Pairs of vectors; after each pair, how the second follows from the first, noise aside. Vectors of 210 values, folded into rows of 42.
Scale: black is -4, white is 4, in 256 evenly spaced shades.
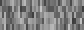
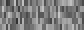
wrapped around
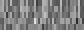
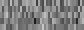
sign-scrambled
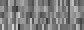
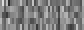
wrapped around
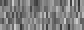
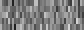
sign-scrambled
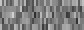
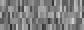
wrapped around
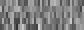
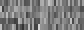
sign-scrambled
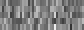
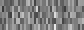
sign-scrambled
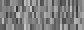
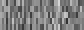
reversed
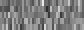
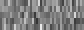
reversed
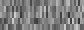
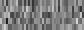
wrapped around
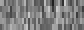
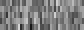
reversed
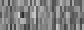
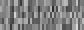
wrapped around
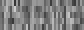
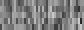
wrapped around
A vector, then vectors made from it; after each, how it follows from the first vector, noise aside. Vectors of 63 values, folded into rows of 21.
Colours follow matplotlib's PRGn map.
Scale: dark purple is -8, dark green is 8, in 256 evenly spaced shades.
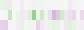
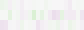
shrunk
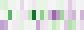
scaled up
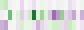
scaled up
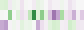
scaled up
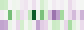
scaled up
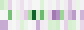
scaled up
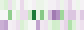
scaled up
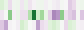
scaled up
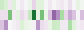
scaled up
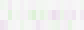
shrunk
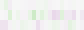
shrunk
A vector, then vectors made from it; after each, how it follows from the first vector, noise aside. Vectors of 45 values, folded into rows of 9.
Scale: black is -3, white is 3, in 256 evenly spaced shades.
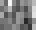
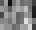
negated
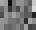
sign-scrambled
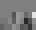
partly zeroed
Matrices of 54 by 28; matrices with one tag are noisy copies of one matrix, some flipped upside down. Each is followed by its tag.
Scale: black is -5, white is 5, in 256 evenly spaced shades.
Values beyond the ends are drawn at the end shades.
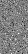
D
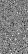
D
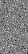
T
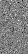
D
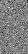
T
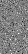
D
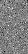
T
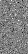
D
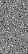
T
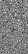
D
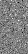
D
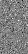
D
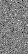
D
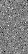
T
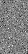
T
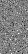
D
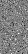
D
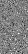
D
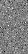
T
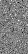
D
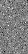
T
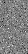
T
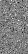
D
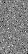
T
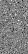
D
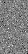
T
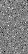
T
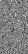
D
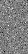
T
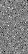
T
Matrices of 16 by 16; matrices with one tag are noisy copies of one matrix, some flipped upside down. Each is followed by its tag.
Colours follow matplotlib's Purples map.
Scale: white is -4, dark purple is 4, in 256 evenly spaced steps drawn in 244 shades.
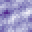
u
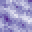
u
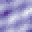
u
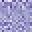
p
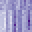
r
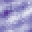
u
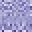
p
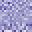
p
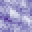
u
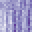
r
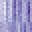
r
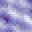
u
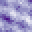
u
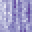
r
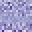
p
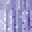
r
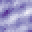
u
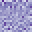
p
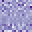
p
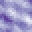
u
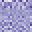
p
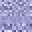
p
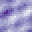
u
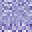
p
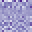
p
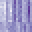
r
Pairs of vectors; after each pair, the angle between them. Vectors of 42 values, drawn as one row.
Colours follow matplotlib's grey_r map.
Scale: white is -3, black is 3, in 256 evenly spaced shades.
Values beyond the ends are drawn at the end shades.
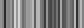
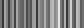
partly opposed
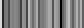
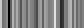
partly aligned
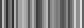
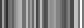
partly aligned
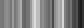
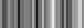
partly opposed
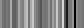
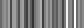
nearly opposite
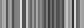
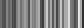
orthogonal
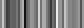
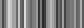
nearly opposite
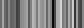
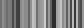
nearly parallel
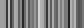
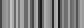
partly opposed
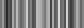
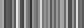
partly aligned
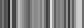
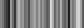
nearly parallel
